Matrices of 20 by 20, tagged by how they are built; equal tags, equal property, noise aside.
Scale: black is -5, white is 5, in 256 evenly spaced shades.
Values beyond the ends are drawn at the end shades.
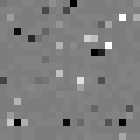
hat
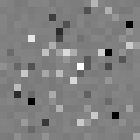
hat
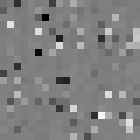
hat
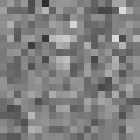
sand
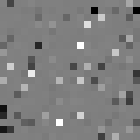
hat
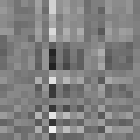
sand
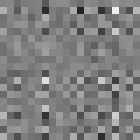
sand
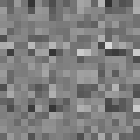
sand
